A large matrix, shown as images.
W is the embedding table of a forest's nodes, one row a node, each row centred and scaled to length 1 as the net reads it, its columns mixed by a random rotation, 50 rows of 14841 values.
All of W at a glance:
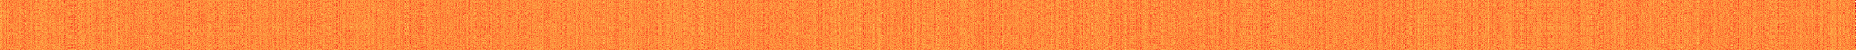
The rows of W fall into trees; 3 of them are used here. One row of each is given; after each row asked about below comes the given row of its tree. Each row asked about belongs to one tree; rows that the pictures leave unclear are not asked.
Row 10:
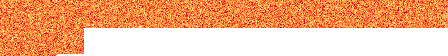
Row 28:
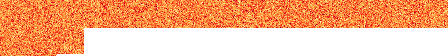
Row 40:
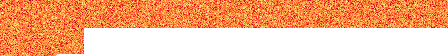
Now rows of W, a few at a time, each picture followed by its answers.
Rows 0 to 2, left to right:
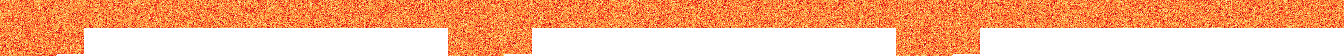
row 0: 28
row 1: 40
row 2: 40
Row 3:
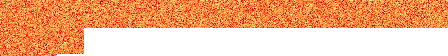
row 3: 28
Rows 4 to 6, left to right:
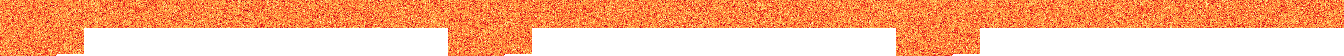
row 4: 28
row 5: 28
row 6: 28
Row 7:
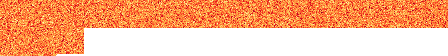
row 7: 40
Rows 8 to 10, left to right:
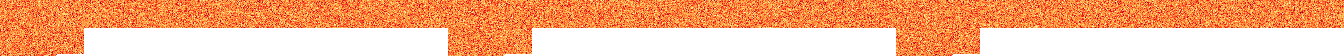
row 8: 28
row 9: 40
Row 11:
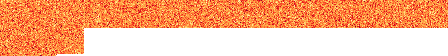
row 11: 28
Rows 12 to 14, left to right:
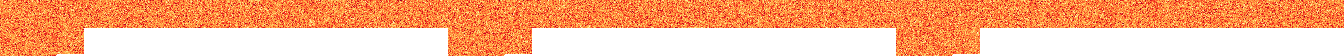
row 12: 10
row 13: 10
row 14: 40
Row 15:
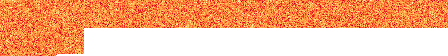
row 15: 28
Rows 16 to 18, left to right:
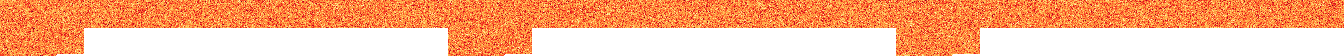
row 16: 28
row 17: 28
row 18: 40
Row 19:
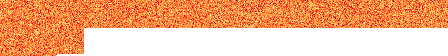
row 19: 28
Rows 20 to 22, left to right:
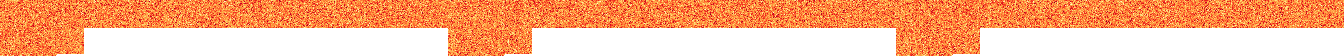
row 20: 40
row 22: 40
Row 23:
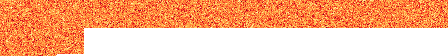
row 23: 28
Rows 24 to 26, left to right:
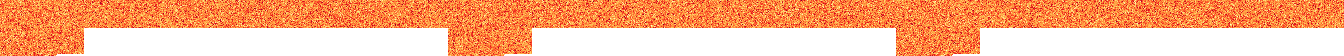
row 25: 40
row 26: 28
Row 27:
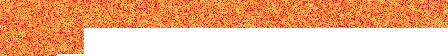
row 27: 28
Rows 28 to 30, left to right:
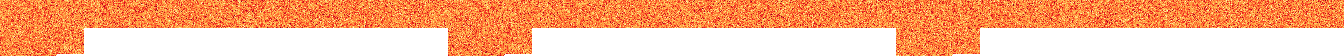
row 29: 28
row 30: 40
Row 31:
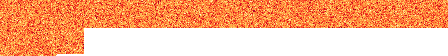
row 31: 40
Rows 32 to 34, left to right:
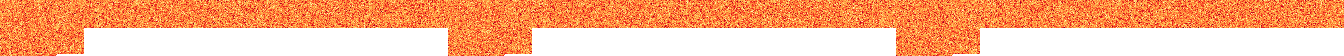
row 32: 28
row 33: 28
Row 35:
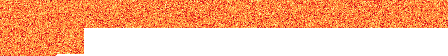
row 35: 10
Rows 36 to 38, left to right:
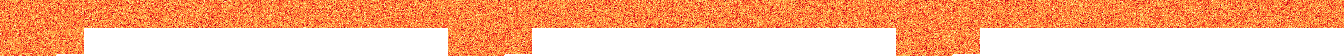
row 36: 40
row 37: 10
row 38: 40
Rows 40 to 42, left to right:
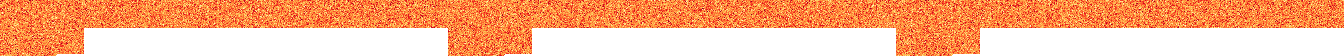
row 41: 28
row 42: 40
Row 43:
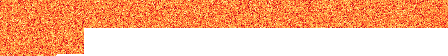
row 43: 40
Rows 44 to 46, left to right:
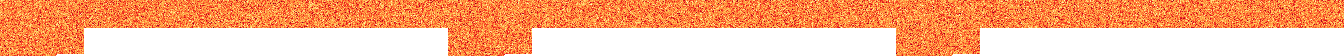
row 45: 28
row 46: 10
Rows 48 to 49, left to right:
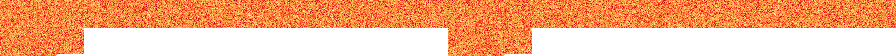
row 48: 28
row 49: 40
